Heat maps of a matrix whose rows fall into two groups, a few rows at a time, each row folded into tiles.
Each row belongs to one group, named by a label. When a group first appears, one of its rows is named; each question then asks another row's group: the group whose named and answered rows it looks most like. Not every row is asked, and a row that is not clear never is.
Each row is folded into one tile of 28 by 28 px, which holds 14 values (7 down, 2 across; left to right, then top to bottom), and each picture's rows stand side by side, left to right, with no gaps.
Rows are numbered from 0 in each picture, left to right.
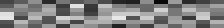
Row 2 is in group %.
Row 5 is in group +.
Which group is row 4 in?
+
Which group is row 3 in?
%
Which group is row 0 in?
+
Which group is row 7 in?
+
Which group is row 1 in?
+
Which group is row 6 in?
+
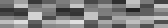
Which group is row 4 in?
%
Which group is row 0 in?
%
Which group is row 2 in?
%
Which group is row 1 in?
+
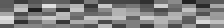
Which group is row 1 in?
%
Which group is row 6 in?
+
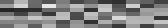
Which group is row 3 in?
+
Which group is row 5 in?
+
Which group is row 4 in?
%
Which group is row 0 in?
%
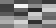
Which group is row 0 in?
%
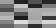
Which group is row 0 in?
+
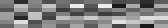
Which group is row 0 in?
+
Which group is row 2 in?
%
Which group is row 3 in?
%
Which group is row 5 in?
%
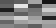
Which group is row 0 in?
%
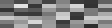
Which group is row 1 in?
%
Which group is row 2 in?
+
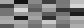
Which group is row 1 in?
+
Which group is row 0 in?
+
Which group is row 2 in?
%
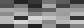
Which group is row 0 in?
+
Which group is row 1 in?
%
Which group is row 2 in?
+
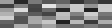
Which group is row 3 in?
+
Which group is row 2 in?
+
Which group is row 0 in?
+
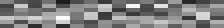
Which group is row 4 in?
%
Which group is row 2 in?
+
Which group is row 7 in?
+
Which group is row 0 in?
%
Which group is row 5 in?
%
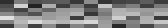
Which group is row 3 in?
%
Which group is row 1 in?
%
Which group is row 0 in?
%
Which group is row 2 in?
+
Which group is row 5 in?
+
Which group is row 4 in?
+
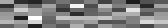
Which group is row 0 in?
+
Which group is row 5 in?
%
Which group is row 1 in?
+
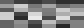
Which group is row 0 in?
+
